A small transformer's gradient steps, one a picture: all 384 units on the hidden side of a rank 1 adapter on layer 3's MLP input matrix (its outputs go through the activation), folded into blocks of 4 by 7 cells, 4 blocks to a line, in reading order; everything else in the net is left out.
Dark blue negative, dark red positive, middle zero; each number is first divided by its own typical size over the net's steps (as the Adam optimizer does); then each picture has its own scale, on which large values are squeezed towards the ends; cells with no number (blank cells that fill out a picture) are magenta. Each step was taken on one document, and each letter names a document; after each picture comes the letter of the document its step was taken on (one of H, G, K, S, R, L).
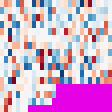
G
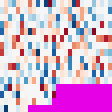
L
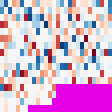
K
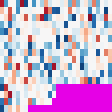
G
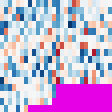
L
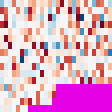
K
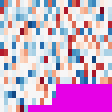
L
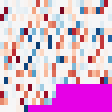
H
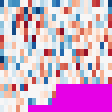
K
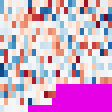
K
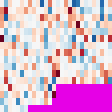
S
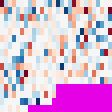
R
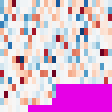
R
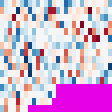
G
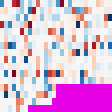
R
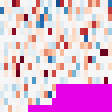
R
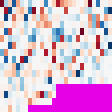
R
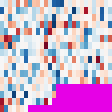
L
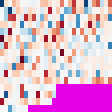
R
